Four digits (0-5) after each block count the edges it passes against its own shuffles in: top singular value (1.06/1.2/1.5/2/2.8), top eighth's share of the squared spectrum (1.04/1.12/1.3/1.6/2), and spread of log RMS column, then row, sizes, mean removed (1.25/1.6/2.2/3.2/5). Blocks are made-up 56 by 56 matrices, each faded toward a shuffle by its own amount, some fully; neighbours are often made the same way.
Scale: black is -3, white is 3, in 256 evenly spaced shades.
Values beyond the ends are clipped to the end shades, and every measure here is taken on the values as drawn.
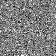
1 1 0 2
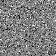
0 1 0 1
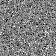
0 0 0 0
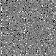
3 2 1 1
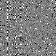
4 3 2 1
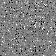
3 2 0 1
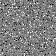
0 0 0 0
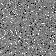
0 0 0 0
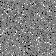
0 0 0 0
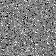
1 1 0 0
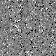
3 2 1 0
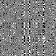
4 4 3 2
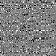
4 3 1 2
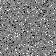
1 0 0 0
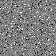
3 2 0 1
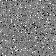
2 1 0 0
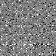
3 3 0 1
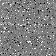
2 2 1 1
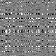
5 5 3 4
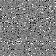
3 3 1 2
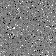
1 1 0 0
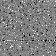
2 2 0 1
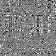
4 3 1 2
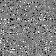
3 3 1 1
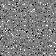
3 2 0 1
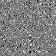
3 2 1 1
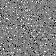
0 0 0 0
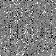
3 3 2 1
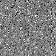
3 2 1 0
